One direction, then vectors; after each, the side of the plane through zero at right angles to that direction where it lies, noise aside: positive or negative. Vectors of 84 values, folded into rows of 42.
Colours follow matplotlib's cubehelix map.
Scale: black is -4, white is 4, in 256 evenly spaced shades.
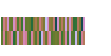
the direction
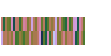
negative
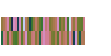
positive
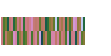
negative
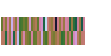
positive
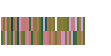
negative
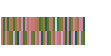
negative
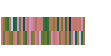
negative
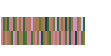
negative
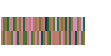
negative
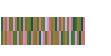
positive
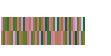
negative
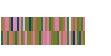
positive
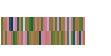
positive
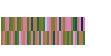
positive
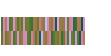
positive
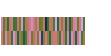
negative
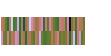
negative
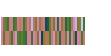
negative
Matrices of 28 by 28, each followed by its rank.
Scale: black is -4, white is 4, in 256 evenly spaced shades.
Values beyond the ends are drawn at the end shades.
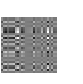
one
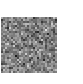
full rank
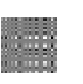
one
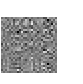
five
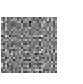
five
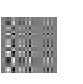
one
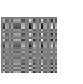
one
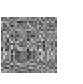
five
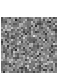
full rank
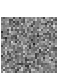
full rank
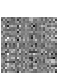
five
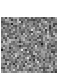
full rank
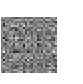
five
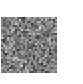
full rank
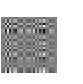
one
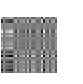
one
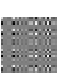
one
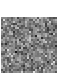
full rank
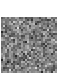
full rank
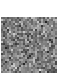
full rank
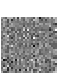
five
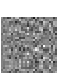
five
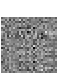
five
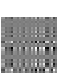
one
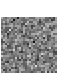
full rank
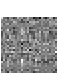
five
